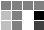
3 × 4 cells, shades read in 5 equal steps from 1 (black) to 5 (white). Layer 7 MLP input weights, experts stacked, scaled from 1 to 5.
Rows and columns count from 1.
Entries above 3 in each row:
0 2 2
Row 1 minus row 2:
-1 0 -2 2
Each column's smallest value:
3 3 3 1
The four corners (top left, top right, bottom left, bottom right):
3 3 4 2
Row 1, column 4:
3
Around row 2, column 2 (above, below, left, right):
3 3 4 5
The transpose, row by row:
3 4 4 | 3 3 3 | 3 5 5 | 3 1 2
